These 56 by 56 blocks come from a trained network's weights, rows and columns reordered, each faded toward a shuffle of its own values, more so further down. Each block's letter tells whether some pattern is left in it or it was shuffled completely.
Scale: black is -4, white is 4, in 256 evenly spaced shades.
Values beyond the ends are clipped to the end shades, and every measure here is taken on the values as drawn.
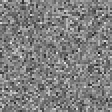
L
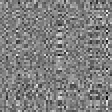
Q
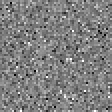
L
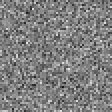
L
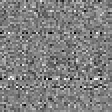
Q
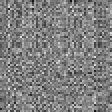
Q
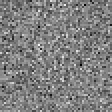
L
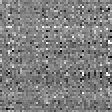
Q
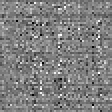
Q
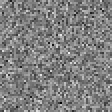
L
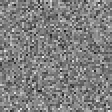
L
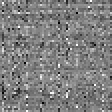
Q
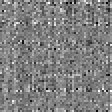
Q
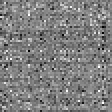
Q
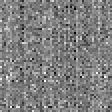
Q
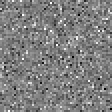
L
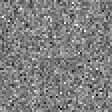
L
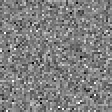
L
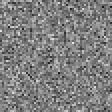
L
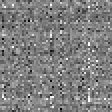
Q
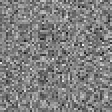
Q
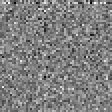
Q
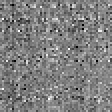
Q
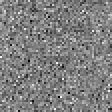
L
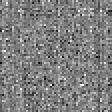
Q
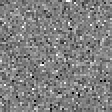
L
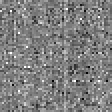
Q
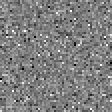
L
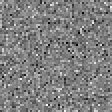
L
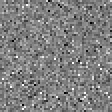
L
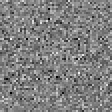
Q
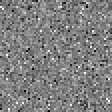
L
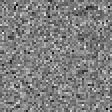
Q
